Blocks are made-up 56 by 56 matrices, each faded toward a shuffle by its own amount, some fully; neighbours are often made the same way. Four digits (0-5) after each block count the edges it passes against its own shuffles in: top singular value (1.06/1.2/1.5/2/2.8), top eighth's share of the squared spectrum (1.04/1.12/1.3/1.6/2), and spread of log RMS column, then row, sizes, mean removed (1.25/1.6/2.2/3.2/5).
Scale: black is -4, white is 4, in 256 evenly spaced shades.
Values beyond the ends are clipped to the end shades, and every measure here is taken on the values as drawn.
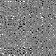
4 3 2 2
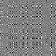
5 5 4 3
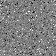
0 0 0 0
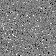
0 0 0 0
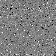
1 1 0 1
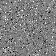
0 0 0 0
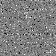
1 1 0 1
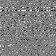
3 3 0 3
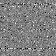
2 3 0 2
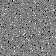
0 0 0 0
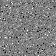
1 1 0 1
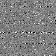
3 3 0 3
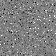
0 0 0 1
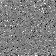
0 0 0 1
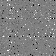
3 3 1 1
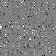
3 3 1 1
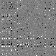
4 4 2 2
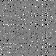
3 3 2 2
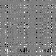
4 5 3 3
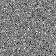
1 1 0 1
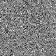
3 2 1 0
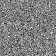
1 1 0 0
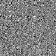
3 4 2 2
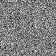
2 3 0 0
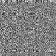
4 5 2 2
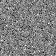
1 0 0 0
